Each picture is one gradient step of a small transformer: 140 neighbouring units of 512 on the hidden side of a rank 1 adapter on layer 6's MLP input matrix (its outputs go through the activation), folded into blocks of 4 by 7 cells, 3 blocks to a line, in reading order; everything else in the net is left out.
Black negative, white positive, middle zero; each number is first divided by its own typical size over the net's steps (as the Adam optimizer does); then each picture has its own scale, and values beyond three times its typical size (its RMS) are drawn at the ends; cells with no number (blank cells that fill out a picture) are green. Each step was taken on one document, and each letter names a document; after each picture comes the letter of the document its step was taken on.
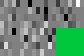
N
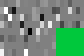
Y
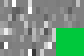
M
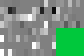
Y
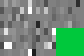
M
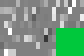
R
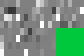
Y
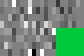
M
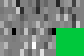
M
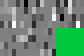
R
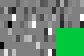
R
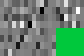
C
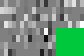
R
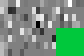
C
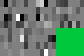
C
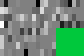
Y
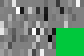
N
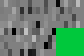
M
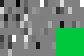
C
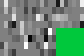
R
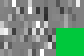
N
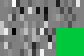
M
